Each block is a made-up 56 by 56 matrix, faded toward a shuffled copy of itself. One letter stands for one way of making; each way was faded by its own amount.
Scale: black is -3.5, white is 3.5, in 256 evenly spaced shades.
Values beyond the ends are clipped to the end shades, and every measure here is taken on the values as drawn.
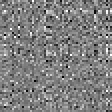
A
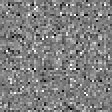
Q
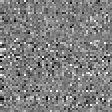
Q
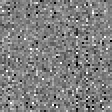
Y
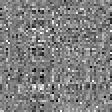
A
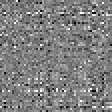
Q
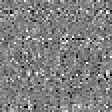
Q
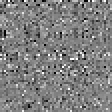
Q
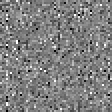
Y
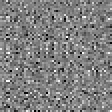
Q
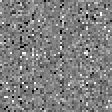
Y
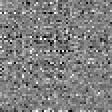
Q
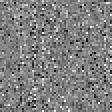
Y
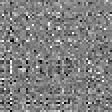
A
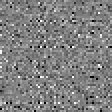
Q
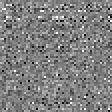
Q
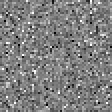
Y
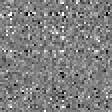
Q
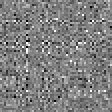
A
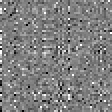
A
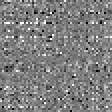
Q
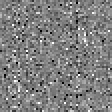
Y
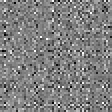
A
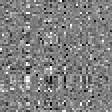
A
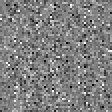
Y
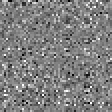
Q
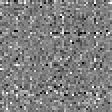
Q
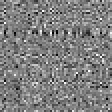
A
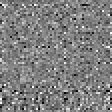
Q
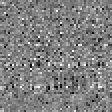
Q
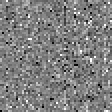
Y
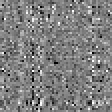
A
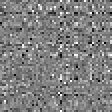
A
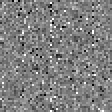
Y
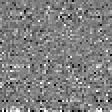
Q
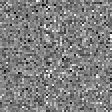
Y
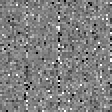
Y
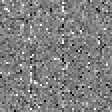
Y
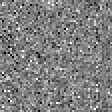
Y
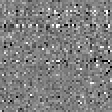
Q
